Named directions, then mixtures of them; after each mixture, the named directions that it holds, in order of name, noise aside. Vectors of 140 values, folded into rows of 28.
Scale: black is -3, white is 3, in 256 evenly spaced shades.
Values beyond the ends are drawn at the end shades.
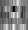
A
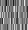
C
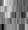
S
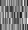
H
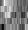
S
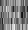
A, C, S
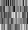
A, H, S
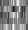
A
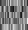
A, H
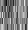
C, S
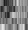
A, S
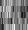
A, C, S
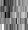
S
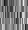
C, H, S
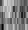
A, S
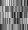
H, S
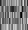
A, H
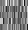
C, H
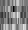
A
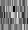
A, C, H
